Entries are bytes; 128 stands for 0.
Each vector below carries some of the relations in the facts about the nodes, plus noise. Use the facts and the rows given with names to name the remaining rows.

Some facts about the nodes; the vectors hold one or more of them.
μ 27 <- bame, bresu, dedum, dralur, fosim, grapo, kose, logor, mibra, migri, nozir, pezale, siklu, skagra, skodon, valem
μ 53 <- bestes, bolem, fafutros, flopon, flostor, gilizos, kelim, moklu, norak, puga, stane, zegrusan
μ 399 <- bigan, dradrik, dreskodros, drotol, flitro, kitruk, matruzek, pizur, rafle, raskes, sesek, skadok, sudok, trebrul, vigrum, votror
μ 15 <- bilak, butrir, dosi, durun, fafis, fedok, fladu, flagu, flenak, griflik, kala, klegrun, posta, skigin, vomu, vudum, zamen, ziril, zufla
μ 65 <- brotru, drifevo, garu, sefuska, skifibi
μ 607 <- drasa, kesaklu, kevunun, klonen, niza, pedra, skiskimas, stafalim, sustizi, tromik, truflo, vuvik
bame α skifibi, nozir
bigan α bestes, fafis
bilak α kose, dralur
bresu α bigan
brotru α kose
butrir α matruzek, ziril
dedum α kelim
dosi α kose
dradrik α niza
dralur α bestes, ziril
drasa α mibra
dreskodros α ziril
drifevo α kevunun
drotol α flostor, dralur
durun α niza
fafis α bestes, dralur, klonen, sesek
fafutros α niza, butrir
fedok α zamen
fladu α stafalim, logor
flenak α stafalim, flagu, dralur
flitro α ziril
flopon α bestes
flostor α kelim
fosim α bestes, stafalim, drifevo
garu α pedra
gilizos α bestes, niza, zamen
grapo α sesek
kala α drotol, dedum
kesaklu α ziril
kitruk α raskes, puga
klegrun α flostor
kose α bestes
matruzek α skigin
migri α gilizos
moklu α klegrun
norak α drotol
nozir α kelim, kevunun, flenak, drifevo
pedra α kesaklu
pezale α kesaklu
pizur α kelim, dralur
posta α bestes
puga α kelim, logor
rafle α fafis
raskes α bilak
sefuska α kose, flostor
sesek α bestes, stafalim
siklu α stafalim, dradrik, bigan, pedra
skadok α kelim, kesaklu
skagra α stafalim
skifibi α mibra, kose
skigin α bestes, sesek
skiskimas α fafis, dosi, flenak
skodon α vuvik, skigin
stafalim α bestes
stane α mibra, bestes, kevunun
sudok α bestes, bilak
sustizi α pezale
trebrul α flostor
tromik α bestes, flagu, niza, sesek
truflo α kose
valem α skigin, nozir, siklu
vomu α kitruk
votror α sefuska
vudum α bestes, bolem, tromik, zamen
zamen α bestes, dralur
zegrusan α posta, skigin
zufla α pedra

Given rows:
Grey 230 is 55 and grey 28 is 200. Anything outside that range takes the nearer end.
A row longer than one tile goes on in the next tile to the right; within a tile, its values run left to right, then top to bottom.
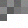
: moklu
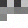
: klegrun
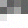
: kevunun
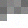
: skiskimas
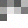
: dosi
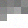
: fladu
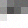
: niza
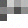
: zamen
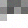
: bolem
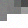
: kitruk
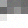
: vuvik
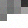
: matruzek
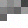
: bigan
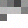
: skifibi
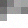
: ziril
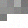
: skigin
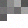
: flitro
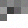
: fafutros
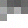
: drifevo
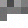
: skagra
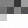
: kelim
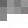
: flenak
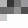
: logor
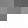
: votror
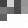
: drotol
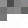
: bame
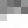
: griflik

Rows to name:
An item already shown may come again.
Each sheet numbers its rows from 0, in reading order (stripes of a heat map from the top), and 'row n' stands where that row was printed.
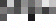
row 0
drotol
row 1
dralur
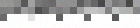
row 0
sudok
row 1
niza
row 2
sudok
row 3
skifibi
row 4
brotru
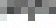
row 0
niza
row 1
bame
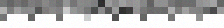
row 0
garu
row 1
zegrusan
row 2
truflo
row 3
kelim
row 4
gilizos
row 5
migri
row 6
garu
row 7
tromik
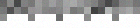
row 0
puga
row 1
vudum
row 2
posta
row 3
dradrik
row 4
zufla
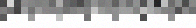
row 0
drotol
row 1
drasa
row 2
vigrum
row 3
truflo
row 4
vomu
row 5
sefuska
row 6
puga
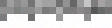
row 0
vudum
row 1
fafis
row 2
durun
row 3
bestes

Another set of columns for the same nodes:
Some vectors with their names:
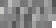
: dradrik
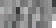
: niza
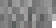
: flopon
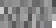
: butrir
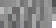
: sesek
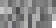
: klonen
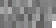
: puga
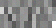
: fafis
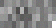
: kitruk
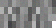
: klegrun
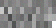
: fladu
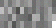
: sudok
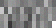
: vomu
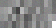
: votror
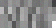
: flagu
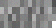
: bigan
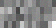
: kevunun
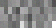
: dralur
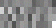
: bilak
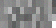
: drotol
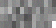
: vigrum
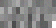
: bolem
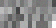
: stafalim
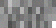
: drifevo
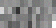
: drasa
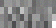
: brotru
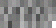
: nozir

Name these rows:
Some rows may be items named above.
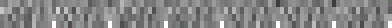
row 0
rafle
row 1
bilak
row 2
drifevo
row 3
stane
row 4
ziril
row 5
ziril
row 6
skadok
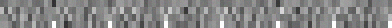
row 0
ziril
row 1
klegrun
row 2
brotru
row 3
drasa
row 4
ziril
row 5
drasa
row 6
skifibi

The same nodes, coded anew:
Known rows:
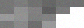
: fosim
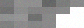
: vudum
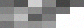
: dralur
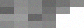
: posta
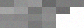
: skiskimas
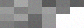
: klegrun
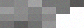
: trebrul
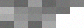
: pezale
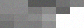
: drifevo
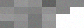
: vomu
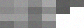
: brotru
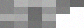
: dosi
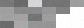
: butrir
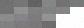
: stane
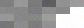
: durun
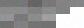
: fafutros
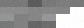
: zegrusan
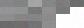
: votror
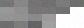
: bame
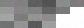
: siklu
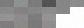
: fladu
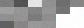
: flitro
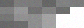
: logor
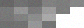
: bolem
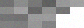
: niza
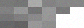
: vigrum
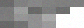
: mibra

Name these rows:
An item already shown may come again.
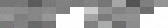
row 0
zegrusan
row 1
pedra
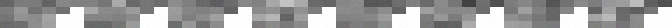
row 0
logor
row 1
skadok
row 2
garu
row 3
bilak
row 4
drifevo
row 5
dedum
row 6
stafalim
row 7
kose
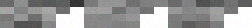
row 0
flostor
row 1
drasa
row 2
puga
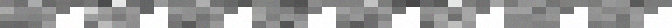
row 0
skadok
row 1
kesaklu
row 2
pizur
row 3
siklu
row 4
drotol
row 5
ziril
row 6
drasa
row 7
kala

